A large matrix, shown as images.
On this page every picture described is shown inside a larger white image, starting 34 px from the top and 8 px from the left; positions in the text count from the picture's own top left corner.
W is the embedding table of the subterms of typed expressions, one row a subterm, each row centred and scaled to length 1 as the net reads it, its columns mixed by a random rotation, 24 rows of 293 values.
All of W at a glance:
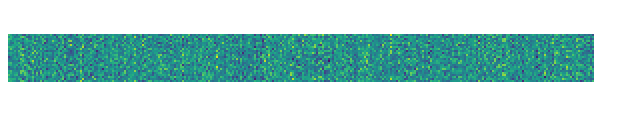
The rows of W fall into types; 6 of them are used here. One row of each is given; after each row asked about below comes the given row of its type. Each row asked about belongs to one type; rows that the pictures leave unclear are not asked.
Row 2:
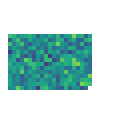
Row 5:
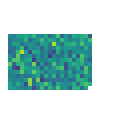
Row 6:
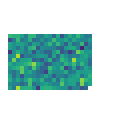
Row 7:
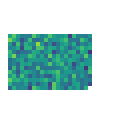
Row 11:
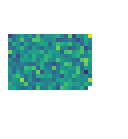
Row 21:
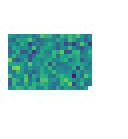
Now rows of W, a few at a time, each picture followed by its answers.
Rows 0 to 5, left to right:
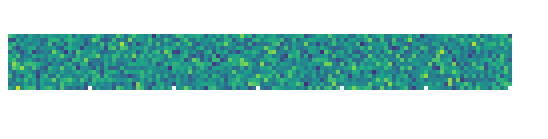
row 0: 6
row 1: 7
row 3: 21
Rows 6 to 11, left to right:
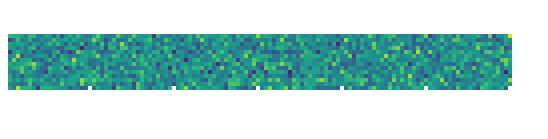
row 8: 11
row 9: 6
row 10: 7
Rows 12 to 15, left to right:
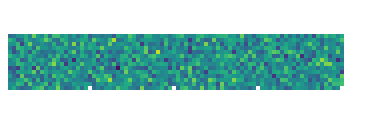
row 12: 5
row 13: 21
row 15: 2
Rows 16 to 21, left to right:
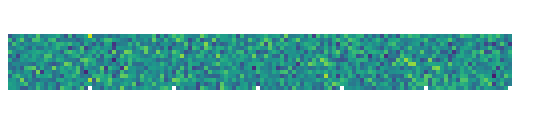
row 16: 11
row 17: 21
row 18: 7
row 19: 2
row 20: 2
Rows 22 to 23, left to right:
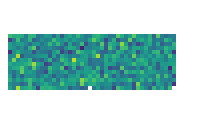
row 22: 6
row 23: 7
